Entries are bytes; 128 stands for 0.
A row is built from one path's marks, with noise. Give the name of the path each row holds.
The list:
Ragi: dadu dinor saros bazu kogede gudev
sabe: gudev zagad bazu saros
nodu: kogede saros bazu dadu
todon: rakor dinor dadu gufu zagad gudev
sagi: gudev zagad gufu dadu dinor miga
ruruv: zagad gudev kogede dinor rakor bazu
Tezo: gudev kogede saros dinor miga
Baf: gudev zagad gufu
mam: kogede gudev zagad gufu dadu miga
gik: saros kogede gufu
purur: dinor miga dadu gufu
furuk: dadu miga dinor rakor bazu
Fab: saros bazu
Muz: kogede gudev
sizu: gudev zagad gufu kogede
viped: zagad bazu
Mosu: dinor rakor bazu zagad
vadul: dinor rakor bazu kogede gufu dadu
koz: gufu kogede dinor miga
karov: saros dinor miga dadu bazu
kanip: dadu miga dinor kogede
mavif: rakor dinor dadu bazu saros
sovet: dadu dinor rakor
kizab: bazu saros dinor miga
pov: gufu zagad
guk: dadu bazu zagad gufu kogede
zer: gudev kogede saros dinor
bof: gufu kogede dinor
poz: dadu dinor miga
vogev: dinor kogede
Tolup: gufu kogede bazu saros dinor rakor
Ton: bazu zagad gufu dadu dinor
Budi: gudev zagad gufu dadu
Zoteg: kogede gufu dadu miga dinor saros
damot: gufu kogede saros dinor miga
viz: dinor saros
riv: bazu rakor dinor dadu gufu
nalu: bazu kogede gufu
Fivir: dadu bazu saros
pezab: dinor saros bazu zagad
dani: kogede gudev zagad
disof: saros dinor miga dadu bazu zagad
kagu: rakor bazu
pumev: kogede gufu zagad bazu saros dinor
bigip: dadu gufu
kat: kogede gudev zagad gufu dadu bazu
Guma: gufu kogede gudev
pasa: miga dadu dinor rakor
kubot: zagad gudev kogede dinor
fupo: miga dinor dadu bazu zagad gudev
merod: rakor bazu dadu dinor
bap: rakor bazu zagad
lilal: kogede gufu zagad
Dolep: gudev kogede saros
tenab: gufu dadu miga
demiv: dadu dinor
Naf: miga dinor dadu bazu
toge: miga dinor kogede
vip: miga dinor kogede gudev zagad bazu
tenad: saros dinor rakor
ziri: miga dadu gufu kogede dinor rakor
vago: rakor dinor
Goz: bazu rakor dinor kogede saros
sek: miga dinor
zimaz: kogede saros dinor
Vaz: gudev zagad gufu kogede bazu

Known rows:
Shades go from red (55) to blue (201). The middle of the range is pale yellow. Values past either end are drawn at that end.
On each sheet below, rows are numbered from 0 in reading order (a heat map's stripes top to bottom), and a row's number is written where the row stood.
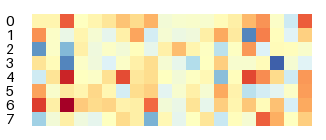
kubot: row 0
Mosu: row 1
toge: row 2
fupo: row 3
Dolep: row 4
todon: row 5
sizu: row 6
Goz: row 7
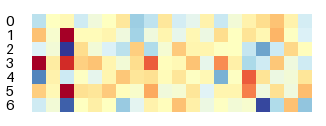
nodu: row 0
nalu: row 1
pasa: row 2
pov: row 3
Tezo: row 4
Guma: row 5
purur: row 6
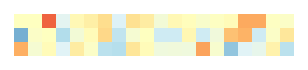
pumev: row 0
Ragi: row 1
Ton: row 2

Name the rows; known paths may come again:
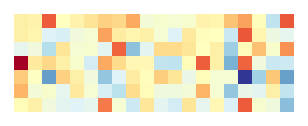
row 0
kubot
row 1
pezab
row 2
vago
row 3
viped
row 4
tenab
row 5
Ton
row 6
Fab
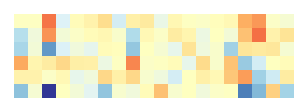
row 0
pumev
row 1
Tolup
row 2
mavif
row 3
mam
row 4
vip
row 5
poz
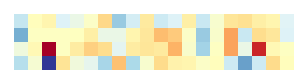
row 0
nodu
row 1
damot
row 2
gik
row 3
pasa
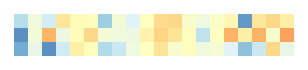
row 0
ziri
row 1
vogev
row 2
demiv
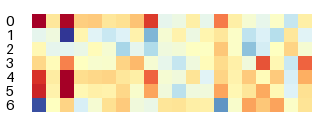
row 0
Baf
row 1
furuk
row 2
riv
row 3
ruruv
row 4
sizu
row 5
Vaz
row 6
zimaz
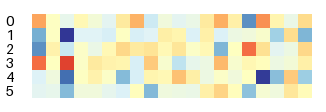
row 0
Mosu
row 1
karov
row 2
Tezo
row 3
kat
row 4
purur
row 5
merod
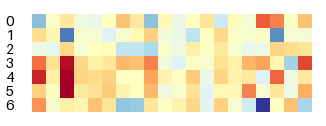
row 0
Goz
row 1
fupo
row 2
vadul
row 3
dani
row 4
lilal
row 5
Guma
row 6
bigip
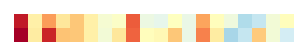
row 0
Budi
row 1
pov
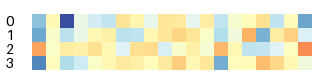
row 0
kizab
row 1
Zoteg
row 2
todon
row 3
viz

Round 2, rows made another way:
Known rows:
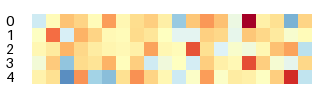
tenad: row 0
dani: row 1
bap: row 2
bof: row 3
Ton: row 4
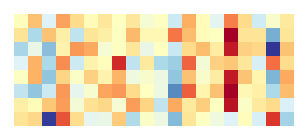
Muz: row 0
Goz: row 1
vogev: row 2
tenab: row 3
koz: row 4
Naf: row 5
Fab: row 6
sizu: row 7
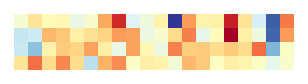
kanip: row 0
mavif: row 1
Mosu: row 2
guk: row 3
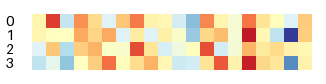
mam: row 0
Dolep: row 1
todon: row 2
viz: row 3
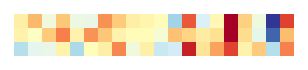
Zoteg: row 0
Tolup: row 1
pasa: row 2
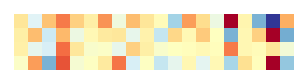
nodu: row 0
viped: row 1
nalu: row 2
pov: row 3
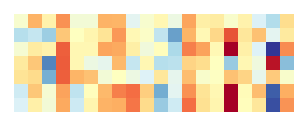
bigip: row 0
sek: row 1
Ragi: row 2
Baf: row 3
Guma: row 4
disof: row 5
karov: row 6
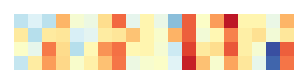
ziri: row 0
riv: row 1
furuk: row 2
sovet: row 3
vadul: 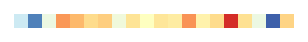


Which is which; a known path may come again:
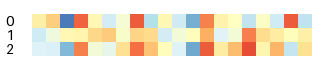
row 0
Budi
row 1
vago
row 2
fupo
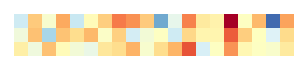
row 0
disof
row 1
bof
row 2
merod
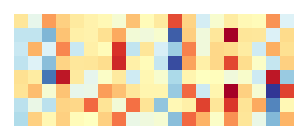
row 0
kagu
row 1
toge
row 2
tenab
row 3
purur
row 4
Vaz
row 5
Zoteg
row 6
pezab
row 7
demiv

